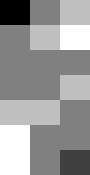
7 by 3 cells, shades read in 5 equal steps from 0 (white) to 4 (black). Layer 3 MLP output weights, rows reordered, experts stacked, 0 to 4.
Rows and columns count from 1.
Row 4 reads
2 2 1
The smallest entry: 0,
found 3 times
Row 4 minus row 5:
1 1 -1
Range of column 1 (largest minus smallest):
4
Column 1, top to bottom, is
4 2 2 2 1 0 0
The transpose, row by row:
4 2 2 2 1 0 0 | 2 1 2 2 1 2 2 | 1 0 2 1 2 2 3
